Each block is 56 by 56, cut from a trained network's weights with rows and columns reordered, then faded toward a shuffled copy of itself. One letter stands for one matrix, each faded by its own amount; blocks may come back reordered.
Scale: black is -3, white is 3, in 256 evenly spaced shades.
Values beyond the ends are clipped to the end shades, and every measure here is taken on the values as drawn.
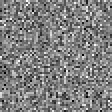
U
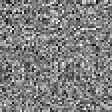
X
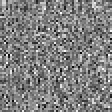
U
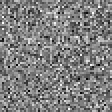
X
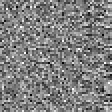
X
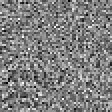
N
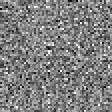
U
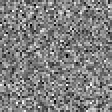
N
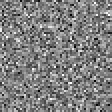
U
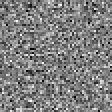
X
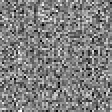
U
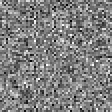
N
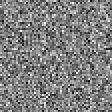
N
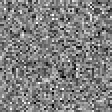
N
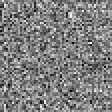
U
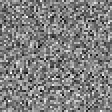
N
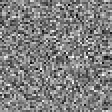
N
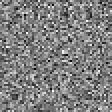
N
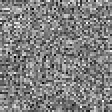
N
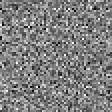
X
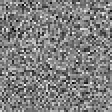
N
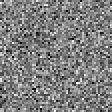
N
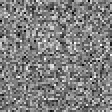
U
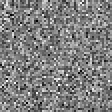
N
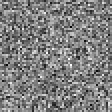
N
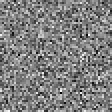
U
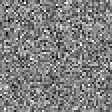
N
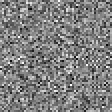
X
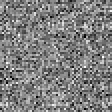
U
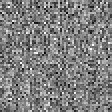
X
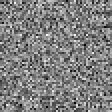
N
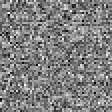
U
